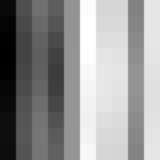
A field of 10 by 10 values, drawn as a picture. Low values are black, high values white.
Average level on the scale: 60%. Grain: streaks running down. Seam: vertical, 40% of the way across, the right part higher.
